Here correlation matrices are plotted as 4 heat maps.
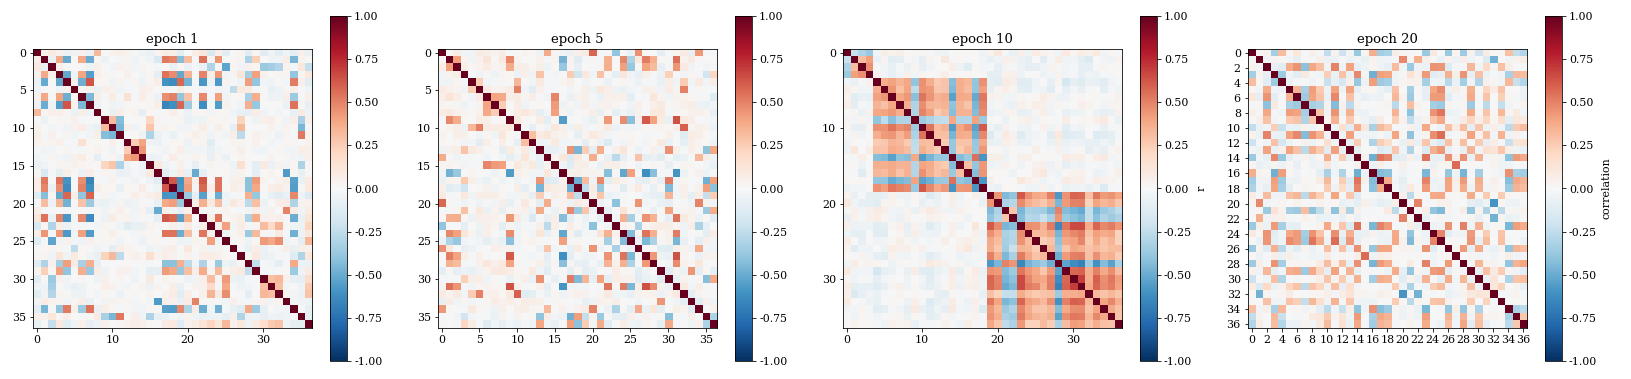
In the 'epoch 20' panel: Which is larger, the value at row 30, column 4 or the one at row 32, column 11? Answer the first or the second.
the second
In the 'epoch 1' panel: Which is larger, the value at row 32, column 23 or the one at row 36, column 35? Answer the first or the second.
the first
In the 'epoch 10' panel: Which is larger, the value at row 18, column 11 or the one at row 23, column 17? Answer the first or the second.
the first
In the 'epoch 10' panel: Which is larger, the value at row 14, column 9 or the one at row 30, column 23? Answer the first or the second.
the second
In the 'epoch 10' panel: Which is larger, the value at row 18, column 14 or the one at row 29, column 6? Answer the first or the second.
the second
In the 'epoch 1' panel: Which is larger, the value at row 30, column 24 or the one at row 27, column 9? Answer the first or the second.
the second
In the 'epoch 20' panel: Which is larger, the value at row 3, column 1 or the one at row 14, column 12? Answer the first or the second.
the second
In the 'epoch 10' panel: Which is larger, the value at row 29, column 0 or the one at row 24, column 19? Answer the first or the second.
the second
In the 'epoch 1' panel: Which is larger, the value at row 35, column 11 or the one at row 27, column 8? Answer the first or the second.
the first
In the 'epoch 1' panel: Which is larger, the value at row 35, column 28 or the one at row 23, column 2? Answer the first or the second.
the first
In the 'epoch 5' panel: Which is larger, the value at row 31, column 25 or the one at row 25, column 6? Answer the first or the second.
the second
